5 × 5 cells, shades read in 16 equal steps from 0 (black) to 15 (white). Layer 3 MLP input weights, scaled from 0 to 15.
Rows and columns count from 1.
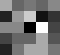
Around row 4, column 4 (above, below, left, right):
15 10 6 5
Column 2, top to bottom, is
6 9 8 6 7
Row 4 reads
4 6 6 10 5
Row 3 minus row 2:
6 -1 -12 14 1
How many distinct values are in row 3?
4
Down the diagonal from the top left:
10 9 0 10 7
